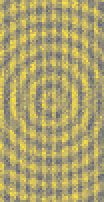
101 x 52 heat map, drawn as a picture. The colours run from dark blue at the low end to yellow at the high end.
Concentric rings centre on the centre. Stripes running up and down repeat 10 times from left to right. On average the colour sits 70% of the way up the scale. There is no overall slope.
